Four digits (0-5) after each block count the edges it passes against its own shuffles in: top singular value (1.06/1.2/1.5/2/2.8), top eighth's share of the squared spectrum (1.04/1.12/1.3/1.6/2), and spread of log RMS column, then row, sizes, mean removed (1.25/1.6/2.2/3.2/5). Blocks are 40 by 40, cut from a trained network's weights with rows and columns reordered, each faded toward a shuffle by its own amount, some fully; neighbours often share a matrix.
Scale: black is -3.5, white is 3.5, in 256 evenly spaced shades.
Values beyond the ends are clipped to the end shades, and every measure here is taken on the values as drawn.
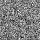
1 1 0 0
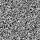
0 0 0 0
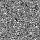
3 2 0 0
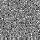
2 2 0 0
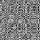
4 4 2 2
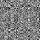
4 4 2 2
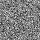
0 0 0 0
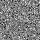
0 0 0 0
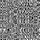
3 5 2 1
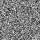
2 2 0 0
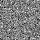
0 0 0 0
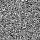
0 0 0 0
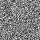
2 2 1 0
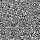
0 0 0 0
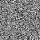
2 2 0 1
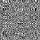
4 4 2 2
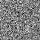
2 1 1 0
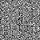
3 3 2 0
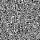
2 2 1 0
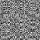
4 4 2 2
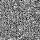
1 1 0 0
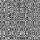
4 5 3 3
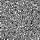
2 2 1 0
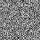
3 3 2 0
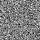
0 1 0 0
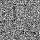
2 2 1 0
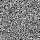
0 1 0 0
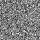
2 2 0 0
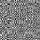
4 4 2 2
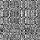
4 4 3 1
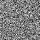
1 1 0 0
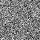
0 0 0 0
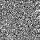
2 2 0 0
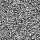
1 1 0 0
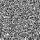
2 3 0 0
